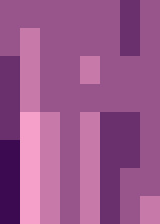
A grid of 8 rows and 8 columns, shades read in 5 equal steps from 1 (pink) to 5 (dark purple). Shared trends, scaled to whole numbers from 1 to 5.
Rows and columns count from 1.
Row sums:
25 24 23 24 23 24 23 22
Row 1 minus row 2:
0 1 0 0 0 0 0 0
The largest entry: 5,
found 3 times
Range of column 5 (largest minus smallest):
1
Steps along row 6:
down up up down up same down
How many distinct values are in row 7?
5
